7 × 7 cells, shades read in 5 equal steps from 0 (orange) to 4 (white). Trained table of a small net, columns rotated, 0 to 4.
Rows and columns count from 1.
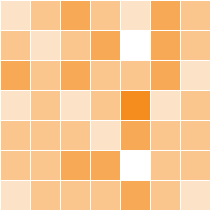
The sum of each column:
16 15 12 13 15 12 16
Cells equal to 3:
10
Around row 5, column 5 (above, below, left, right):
0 4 3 2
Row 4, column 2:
2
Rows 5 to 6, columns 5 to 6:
1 2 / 4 2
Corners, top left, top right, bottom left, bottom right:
3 2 3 3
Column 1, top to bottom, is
3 2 1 3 2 2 3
